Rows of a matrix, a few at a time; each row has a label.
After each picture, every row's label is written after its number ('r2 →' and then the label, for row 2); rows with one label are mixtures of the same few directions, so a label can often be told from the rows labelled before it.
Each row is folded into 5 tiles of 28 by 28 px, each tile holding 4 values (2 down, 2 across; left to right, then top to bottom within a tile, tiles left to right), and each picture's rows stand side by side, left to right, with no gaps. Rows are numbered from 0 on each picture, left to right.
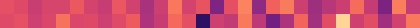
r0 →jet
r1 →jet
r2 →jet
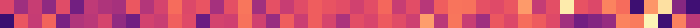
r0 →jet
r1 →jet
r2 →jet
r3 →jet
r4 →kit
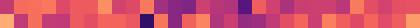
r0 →jet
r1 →jet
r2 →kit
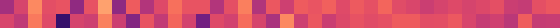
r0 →jet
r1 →jet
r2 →jet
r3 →kit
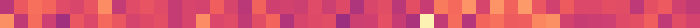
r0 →jet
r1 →jet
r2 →jet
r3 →jet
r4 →kit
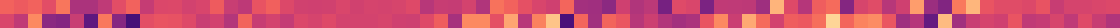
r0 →kit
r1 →kit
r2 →jet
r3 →kit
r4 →jet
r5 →kit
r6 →kit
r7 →kit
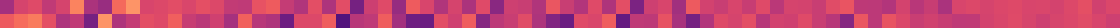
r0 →kit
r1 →kit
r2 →jet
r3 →jet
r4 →jet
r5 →jet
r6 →jet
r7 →jet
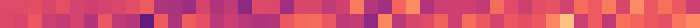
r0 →kit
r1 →jet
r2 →kit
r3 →kit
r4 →jet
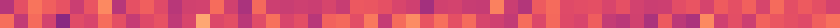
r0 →jet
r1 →jet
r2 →kit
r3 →kit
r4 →kit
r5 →jet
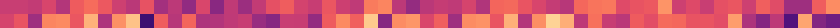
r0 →kit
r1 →jet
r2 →kit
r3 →kit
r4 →jet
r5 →kit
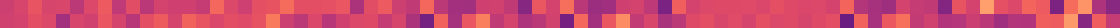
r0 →jet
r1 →kit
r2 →kit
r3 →jet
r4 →jet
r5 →jet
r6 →jet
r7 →kit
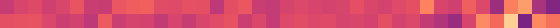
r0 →kit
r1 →kit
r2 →kit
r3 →kit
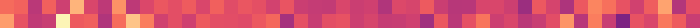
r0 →jet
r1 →jet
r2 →jet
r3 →jet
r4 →jet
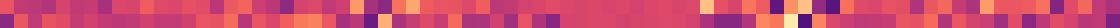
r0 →jet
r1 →kit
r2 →kit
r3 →kit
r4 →jet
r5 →kit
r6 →kit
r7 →kit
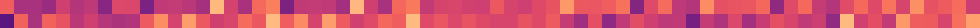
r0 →jet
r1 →kit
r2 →kit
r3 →kit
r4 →kit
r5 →kit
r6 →jet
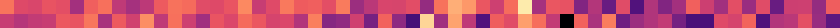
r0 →kit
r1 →jet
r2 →kit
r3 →jet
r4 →jet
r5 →jet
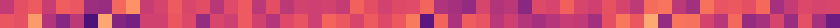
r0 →kit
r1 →jet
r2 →kit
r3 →jet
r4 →kit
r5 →kit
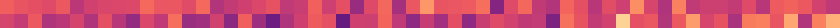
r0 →kit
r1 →kit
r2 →jet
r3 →kit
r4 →jet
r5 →kit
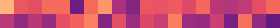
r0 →kit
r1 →kit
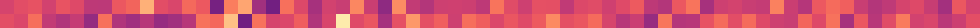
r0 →kit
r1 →kit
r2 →jet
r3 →kit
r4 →kit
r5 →kit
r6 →jet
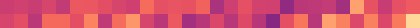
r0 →kit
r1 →kit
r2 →kit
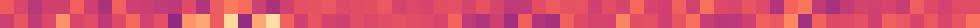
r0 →jet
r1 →kit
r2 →jet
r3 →kit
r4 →jet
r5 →kit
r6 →kit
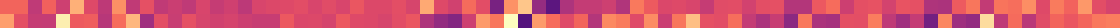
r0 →jet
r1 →jet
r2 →jet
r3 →kit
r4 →kit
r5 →kit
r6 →kit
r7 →jet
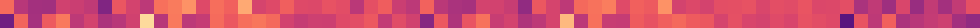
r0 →jet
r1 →jet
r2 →kit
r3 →jet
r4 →jet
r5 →jet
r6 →jet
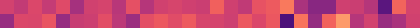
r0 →jet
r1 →kit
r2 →jet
